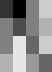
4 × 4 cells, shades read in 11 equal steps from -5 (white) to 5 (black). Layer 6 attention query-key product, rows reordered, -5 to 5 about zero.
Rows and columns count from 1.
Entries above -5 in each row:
4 4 4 4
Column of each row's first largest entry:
2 2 3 4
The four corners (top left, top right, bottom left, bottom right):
3 -3 -2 1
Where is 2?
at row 2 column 2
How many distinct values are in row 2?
3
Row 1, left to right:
3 5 0 -3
